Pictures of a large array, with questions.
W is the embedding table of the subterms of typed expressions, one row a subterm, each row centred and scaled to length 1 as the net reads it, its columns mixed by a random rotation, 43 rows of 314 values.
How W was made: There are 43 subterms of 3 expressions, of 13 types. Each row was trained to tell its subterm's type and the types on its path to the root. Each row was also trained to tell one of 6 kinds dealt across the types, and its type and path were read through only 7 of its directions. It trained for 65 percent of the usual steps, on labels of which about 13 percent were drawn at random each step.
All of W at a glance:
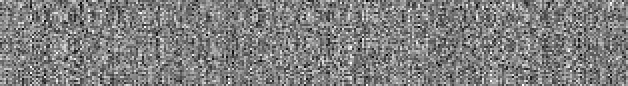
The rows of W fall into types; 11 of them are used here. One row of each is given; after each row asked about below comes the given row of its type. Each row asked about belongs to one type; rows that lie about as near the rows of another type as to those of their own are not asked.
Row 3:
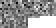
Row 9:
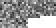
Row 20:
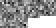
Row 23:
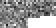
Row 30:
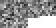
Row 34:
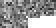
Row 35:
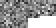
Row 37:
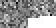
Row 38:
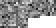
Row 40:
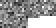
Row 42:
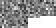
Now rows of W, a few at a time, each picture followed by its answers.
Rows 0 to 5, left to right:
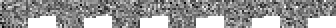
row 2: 3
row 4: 30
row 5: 42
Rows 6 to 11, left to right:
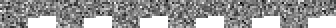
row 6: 23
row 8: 9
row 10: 42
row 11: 3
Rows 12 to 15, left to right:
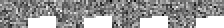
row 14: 35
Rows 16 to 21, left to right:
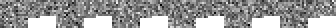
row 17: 9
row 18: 34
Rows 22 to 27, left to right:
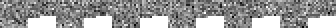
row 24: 38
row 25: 20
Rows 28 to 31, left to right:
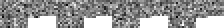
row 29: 3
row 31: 23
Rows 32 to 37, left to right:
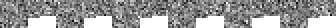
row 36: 9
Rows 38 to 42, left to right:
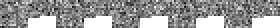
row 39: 34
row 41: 34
